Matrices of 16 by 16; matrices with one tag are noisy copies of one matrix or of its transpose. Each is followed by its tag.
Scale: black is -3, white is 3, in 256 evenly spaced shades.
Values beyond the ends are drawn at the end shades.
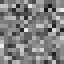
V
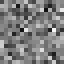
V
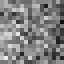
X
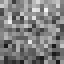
X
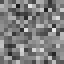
V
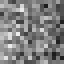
X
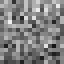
X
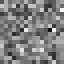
V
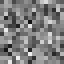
V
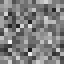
V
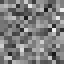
V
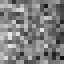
X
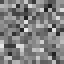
V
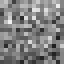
X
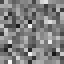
V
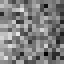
X
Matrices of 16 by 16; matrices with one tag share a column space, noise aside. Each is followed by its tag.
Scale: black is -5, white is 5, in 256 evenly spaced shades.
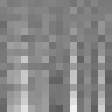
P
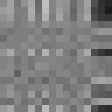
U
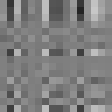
U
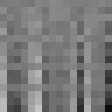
P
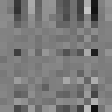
U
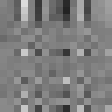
U
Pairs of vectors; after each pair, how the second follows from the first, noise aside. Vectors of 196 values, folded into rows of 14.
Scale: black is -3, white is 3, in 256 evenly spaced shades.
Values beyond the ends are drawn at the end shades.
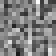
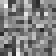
reversed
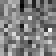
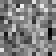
wrapped around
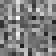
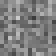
shrunk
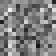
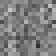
shrunk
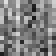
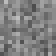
shrunk
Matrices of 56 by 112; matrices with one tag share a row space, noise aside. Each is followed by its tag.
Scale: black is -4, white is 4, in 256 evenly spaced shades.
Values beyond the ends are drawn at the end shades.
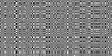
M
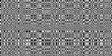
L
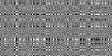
M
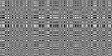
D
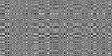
D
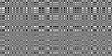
D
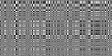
M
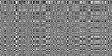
M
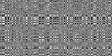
D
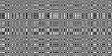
D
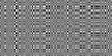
M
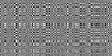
M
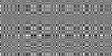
L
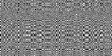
L
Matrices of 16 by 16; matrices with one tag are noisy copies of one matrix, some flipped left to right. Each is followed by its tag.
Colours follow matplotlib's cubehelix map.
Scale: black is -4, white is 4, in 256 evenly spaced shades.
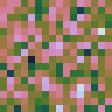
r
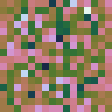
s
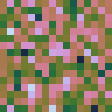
r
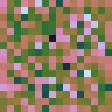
s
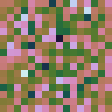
s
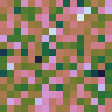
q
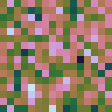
r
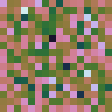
s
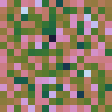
s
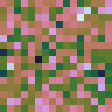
q
